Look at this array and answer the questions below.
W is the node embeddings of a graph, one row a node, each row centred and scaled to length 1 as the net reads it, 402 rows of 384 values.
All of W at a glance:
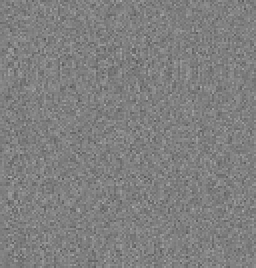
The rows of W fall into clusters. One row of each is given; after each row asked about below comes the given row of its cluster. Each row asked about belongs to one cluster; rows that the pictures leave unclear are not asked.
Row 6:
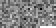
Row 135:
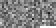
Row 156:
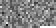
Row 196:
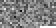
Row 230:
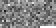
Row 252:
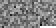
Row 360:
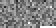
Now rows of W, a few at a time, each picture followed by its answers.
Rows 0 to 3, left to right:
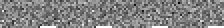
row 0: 230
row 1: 230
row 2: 196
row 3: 135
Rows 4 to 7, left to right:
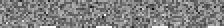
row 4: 196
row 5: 252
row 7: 6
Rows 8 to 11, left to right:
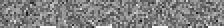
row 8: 252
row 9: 156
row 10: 360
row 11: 252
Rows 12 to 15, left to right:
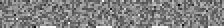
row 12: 6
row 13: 360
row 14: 135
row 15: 360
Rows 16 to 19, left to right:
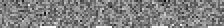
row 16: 196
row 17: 135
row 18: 6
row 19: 196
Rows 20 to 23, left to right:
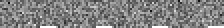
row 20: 360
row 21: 360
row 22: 360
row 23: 156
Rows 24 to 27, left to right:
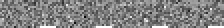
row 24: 135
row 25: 135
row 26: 230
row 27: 230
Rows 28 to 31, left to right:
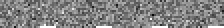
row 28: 135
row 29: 252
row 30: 196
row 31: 6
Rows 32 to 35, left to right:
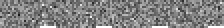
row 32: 135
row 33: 360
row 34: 196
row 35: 156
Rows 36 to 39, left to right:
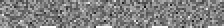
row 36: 196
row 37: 230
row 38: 135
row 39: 135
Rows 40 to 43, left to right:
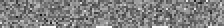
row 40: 196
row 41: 6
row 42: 230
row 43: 252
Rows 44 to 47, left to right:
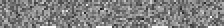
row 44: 156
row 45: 156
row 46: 6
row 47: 156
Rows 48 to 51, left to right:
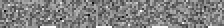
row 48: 230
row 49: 360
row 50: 6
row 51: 252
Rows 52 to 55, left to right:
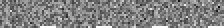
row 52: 156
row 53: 360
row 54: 135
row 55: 230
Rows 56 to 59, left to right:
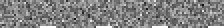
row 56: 6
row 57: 230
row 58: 230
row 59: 252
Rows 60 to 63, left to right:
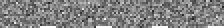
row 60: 252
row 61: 230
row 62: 135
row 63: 6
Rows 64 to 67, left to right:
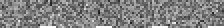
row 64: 6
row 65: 196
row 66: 135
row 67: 196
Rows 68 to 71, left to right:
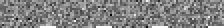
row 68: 6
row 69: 230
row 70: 6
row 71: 252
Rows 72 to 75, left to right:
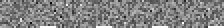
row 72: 196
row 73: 360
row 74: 360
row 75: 360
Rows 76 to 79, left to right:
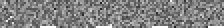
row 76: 360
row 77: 156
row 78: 196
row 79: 360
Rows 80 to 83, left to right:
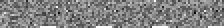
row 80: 196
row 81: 156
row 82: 230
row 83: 230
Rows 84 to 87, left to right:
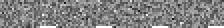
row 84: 135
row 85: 230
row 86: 252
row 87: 360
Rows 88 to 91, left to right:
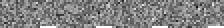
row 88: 360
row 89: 252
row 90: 156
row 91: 6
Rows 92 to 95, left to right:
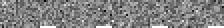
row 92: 360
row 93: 230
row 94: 6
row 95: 6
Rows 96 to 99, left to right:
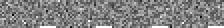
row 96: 135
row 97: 135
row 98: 6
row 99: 360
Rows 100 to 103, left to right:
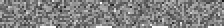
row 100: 6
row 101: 6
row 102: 252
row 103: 360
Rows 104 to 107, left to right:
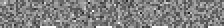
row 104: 360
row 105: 230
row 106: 156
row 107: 360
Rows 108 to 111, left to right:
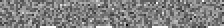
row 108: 360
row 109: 230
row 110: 360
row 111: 156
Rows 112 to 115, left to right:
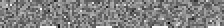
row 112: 360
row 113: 360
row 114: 230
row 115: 6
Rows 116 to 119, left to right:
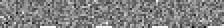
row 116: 360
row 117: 6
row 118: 360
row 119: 156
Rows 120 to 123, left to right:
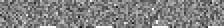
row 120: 135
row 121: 156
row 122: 360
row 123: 360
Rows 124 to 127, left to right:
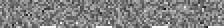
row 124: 156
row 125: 196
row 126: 156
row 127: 252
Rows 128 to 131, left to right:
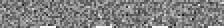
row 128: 196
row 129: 135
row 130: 252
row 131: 252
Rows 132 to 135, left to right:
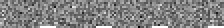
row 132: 135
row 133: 252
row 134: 135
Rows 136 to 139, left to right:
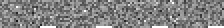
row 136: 252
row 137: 6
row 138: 230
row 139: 360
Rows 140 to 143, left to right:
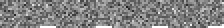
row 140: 6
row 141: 135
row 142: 196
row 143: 156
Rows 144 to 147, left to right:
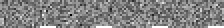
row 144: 135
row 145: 6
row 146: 196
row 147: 135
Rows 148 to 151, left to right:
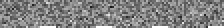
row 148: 196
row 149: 6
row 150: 196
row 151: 360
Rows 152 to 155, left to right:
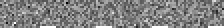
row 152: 360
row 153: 135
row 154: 156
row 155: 360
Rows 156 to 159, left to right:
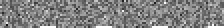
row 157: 6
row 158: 156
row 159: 135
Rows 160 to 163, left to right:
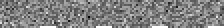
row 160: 196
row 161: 230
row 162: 6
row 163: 6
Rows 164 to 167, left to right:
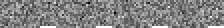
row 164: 252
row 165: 252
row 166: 156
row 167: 156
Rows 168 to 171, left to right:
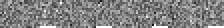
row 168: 135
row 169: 360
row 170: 252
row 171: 135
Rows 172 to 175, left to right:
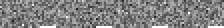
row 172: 156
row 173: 252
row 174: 156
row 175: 360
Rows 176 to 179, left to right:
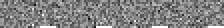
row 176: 135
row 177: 360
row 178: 135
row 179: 6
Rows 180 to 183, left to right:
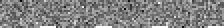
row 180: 196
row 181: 6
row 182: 196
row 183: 135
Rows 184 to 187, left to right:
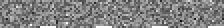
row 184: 252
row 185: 6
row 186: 196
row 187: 230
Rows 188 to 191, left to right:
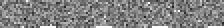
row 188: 252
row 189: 6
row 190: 360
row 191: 156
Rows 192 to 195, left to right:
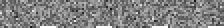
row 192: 156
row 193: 230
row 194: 156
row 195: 196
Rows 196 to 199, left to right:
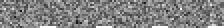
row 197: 360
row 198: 252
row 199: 135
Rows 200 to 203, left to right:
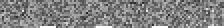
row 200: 196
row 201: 6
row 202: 252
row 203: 135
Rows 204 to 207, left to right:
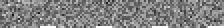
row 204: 230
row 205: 196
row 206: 196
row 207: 156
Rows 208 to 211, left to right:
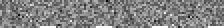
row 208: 156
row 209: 6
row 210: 156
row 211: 196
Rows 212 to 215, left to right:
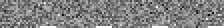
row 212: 6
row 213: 196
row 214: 6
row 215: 196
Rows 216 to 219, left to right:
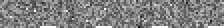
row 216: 252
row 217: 156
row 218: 135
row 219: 156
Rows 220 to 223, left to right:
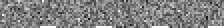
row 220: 230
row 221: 135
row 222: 156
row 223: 360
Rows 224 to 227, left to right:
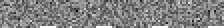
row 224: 196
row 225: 230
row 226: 156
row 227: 135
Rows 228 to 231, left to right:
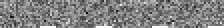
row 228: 360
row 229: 6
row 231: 196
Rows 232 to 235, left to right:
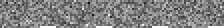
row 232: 196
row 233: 252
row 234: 252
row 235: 196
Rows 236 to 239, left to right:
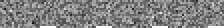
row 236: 360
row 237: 252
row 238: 252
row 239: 6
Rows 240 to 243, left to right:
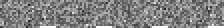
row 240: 135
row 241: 252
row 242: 156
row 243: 135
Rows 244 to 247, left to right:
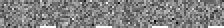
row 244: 135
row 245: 6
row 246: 156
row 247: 360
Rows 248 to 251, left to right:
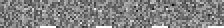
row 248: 135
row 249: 135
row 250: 6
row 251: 196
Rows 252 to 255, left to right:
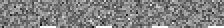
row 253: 156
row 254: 6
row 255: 196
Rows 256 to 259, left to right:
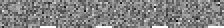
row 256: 252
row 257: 6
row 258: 230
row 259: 6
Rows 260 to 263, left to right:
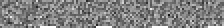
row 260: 252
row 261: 252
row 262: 135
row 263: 135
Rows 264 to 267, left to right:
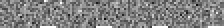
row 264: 360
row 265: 360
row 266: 360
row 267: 135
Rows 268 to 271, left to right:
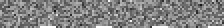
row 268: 6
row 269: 6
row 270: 230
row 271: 196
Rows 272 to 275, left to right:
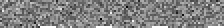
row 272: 252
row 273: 196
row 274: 196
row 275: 6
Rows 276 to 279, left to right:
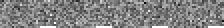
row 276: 196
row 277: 196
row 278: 230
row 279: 135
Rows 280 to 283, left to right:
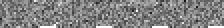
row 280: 156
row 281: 360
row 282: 230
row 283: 360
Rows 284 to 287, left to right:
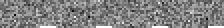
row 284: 6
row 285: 230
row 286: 196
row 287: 360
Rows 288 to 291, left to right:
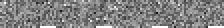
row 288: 360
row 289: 230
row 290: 196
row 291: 360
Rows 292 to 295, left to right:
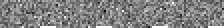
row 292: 252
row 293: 360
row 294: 156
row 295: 360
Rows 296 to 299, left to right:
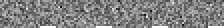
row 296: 252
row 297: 196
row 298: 360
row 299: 360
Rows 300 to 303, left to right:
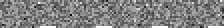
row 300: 6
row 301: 6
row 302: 135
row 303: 6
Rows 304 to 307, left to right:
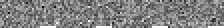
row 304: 135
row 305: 135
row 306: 6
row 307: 196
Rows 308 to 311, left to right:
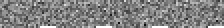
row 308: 252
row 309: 230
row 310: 156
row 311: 230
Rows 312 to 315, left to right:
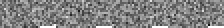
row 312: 156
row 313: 252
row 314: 252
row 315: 252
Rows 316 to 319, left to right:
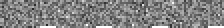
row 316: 135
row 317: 252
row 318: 252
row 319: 360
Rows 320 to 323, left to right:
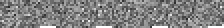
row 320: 6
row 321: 135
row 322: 230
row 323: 196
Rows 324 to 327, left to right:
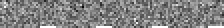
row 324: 360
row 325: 196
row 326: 135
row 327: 230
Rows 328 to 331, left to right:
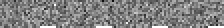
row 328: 156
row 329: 6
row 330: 360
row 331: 252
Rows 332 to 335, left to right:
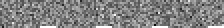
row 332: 360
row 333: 135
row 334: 196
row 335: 156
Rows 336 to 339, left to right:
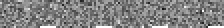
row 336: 230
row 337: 135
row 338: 156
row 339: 252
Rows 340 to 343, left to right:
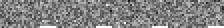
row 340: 135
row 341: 230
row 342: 196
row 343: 6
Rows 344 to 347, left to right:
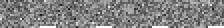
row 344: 196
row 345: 196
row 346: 252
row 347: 230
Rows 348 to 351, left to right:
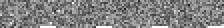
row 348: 6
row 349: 252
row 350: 196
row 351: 156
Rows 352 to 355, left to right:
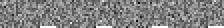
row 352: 360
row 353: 360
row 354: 135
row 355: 360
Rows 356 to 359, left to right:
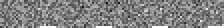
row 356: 135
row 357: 196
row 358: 156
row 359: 135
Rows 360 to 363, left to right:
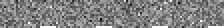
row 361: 196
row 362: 156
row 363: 135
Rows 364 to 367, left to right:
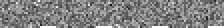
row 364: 252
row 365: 156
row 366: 196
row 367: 360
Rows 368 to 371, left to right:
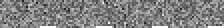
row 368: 196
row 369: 196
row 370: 360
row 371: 196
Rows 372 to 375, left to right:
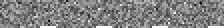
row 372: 252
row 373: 230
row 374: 230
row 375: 252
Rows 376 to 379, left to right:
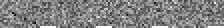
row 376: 252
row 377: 156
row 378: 252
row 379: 196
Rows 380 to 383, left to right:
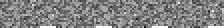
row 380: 6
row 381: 6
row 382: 6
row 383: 135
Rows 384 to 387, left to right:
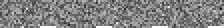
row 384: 252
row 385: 252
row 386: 196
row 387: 156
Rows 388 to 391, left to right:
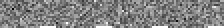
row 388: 196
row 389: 6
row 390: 156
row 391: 6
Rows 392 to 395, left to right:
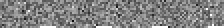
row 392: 6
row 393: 252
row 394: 196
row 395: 135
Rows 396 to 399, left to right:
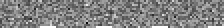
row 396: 6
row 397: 196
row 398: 196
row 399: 196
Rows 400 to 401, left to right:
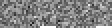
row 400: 252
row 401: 6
